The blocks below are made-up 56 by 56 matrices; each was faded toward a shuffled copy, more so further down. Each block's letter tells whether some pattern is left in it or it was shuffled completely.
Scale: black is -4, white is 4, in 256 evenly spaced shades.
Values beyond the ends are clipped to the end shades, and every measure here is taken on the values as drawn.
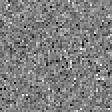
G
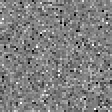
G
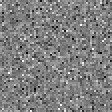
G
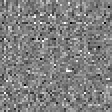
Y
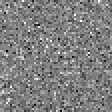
G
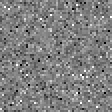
G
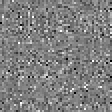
Y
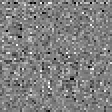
Y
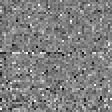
Y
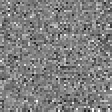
Y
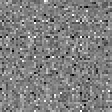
Y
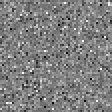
G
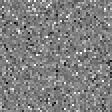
G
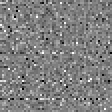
Y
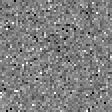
G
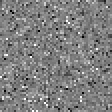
G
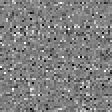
Y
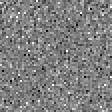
G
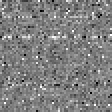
Y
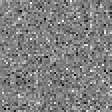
Y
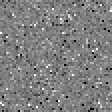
G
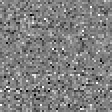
Y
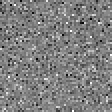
G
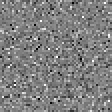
Y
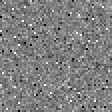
G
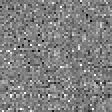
Y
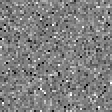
G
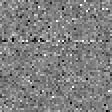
Y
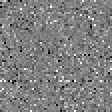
Y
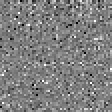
Y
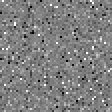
G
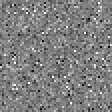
G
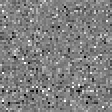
Y
